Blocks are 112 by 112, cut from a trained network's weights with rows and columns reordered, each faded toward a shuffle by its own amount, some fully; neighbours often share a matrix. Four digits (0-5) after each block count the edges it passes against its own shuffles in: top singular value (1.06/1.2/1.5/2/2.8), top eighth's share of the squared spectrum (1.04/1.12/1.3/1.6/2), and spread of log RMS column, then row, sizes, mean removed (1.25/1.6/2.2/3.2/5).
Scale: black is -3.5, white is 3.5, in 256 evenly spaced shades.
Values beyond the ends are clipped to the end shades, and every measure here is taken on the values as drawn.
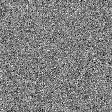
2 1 0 0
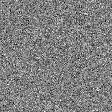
2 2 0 0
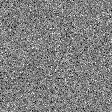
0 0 0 0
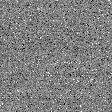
1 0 0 0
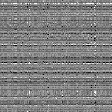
5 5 3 4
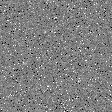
0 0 0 0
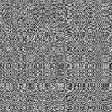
5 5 3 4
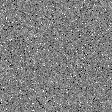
0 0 0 0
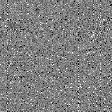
4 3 2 2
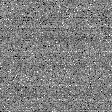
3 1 0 0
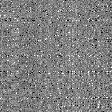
4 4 1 3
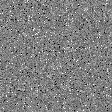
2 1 0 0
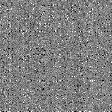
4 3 1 2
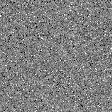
2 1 0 0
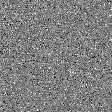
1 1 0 0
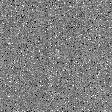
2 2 0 1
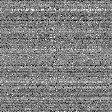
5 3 2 2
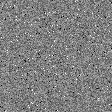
0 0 0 0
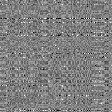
5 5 1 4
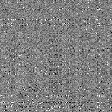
4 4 1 3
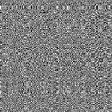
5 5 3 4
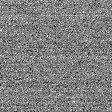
2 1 0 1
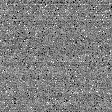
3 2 0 0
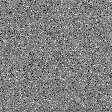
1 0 0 0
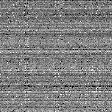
5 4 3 3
